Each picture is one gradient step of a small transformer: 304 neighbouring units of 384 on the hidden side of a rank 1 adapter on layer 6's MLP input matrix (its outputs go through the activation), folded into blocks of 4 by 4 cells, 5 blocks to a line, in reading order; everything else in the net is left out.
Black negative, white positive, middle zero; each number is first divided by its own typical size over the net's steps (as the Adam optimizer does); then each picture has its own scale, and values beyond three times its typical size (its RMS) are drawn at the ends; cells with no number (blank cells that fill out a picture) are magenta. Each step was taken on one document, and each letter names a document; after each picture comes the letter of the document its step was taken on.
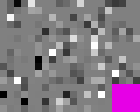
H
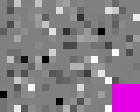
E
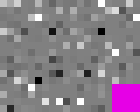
E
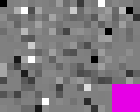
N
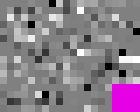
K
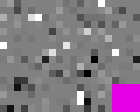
E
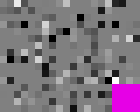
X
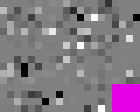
N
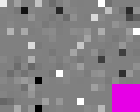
N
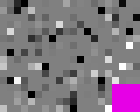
X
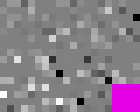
H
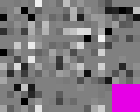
N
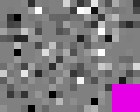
K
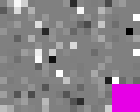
H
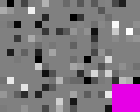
X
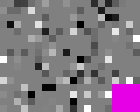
X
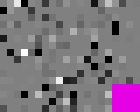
X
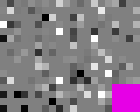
X
